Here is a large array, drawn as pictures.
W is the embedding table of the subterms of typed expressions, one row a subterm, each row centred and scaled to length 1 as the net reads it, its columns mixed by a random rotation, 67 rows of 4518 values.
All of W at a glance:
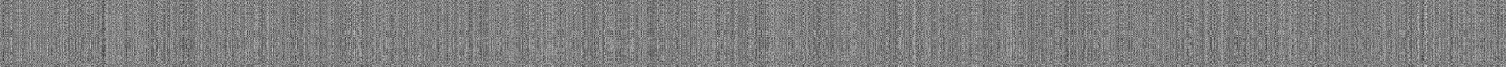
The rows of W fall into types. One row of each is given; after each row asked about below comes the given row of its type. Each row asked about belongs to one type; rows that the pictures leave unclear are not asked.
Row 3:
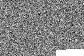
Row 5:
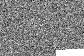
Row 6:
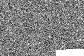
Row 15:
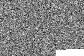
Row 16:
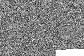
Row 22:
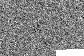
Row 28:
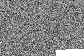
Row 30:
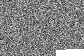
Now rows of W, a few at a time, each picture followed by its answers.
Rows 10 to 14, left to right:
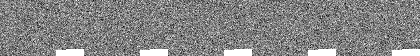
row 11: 30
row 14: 6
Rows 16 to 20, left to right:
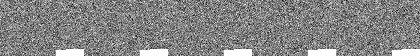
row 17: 6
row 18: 16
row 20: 28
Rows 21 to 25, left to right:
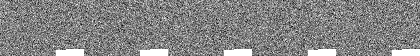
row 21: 16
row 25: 16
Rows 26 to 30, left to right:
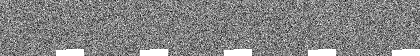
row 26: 22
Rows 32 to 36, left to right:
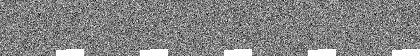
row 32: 3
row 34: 3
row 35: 16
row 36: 3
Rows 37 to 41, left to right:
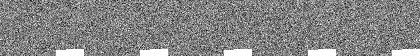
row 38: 5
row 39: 28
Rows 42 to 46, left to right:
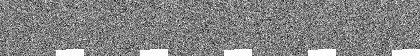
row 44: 22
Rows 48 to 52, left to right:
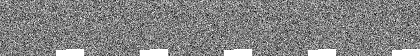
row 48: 22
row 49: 16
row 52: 3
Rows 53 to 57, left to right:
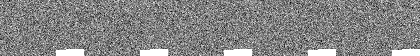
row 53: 30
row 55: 28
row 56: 28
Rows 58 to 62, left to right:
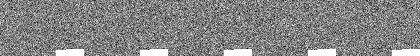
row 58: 6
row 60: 15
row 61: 5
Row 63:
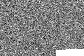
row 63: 30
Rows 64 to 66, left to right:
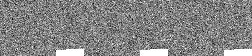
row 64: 3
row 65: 6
